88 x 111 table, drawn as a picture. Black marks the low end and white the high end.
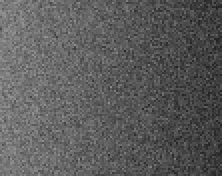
Stripes: none. Grain: fine. Slope: up to the left.
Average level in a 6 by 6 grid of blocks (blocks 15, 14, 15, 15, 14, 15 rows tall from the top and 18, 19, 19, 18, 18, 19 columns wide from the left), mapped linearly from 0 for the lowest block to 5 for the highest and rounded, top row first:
5 4 3 2 1 0 / 5 4 3 2 1 0 / 5 4 3 2 1 0 / 5 4 3 2 1 0 / 5 4 3 2 1 0 / 5 4 3 2 1 0
